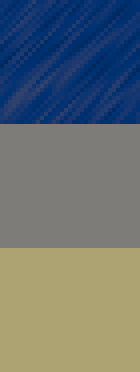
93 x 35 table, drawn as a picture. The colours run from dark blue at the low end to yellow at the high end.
The table splits into 3 rows of 1 panel. Panel 1,1: very low, slanting up to the right, faint in contrast. Panel 2,1: middling, flat. Panel 3,1: high, flat.
